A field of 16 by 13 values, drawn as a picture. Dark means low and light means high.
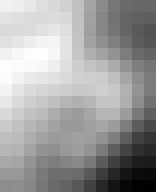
Ninth with the highest average: top left. Slope: up to the top left. Average level on the scale: 60%. Ninth with the lowest average: bottom right.
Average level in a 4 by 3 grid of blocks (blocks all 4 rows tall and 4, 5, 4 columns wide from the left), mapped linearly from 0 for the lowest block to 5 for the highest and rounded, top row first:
542
543
432
320
